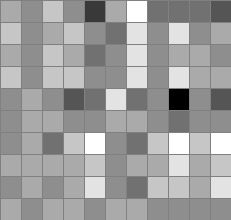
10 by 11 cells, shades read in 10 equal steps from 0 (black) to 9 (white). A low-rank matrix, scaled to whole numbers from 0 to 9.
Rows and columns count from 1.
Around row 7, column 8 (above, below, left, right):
5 6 4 9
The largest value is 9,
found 4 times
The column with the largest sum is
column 7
